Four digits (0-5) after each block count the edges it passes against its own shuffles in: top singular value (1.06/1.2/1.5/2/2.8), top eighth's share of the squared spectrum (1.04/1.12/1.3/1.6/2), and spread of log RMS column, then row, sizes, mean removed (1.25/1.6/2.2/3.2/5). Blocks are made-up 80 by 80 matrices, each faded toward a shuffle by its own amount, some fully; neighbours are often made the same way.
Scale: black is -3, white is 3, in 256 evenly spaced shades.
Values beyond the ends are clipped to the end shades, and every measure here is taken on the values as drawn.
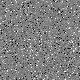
0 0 0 0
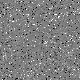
2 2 0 1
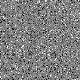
4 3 1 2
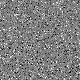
0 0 0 0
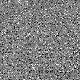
3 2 0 1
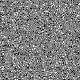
3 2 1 0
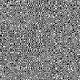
4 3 2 2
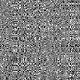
4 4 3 3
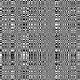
5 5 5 4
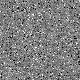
0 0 0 0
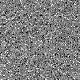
3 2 0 1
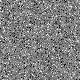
1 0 0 0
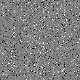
1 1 1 1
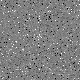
0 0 0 0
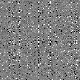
4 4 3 2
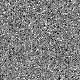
0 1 0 1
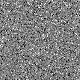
0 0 0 0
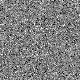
1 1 0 1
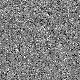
0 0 0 0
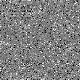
3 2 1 1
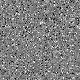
3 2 1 1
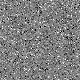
2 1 0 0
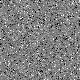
0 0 0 0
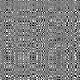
5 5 4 4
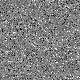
1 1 0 0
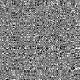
4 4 2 3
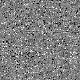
3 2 1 1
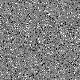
2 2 0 1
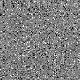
3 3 1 1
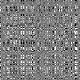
5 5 4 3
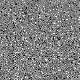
3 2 1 1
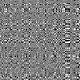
5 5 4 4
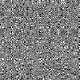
4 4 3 2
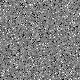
1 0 0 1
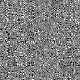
4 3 2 2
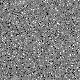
2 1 0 0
